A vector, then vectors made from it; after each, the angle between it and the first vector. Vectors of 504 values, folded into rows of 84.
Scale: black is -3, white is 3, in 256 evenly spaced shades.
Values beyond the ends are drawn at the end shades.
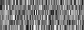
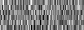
partly opposed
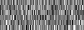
partly aligned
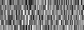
orthogonal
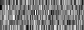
nearly parallel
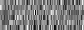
nearly opposite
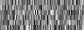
nearly opposite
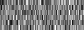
partly aligned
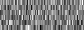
partly opposed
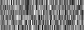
orthogonal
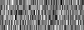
partly aligned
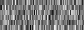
nearly parallel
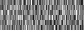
orthogonal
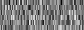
partly aligned
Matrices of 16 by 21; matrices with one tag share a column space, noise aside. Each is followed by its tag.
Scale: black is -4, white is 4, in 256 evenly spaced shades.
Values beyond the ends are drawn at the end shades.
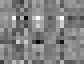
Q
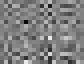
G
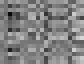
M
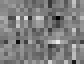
Q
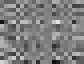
G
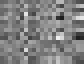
M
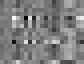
Q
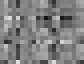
Q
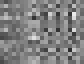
M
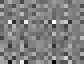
G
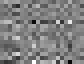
G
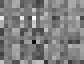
Q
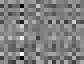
G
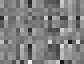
Q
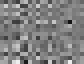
G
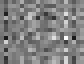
M
